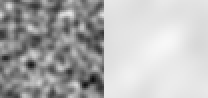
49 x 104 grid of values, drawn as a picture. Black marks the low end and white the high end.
It is made of 1 by 2 panels. Panel 1,1: middling, blotchy, strong in contrast. Panel 1,2: very high, smooth, faint in contrast.
